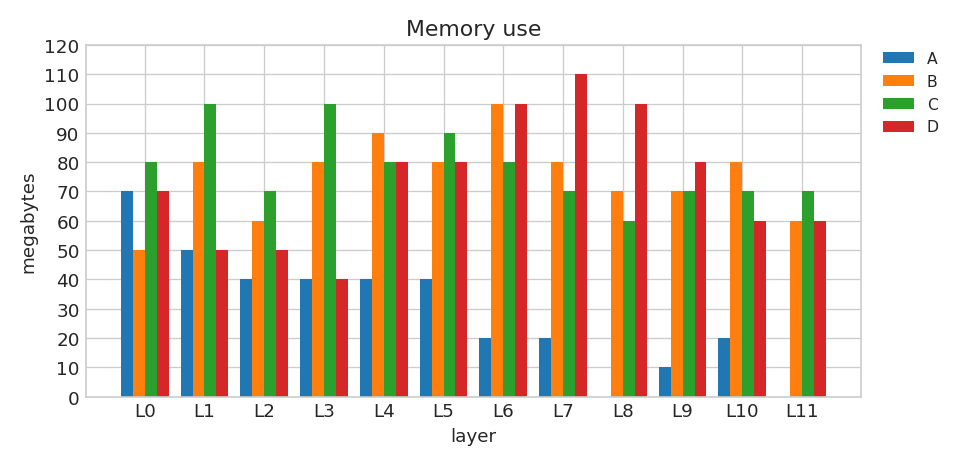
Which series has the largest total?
C
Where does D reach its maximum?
L7
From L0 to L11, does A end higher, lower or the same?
lower
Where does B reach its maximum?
L6
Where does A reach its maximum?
L0
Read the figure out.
Title: Memory use
x-axis: layer, ticks L0 L1 L2 L3 L4 L5 L6 L7 L8 L9 L10 L11
y-axis: megabytes, ticks 0 10 20 30 40 50 60 70 80 90 100 110 120
Legend: A, B, C, D
Values:
A: 70 50 40 40 40 40 20 20 0 10 20 0
B: 50 80 60 80 90 80 100 80 70 70 80 60
C: 80 100 70 100 80 90 80 70 60 70 70 70
D: 70 50 50 40 80 80 100 110 100 80 60 60
